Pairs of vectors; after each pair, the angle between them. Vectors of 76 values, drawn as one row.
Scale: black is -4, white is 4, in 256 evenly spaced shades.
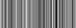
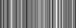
nearly opposite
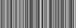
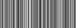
partly opposed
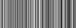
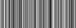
orthogonal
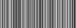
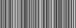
nearly opposite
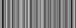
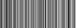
partly opposed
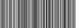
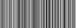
nearly parallel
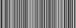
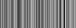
orthogonal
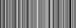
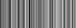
orthogonal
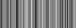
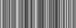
nearly opposite
